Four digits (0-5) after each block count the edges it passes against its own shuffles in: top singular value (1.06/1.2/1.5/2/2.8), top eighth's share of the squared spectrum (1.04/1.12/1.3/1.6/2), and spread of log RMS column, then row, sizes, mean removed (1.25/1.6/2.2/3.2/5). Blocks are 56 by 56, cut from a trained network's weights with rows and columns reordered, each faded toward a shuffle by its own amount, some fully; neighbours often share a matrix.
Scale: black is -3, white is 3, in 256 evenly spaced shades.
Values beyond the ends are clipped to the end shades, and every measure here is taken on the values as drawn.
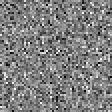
2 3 2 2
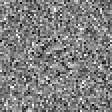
0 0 0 0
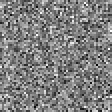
2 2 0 0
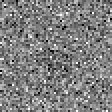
0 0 0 0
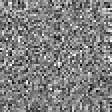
4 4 2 1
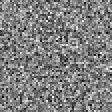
1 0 0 0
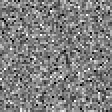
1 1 0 0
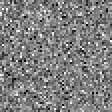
0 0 1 0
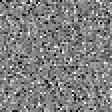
0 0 0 0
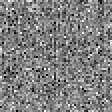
2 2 0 1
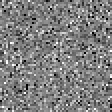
0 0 0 0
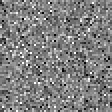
0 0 0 0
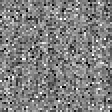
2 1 0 0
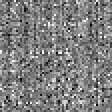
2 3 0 2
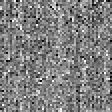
2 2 0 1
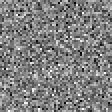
2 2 0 0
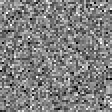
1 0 0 0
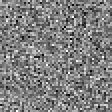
3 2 0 0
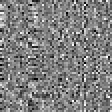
4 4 3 2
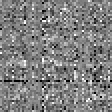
2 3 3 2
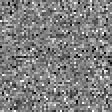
1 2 1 0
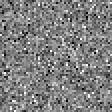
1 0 0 0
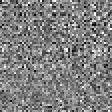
4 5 2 2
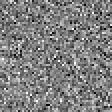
2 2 0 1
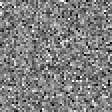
1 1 0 0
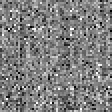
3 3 0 2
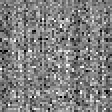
3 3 0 3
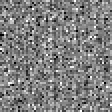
2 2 0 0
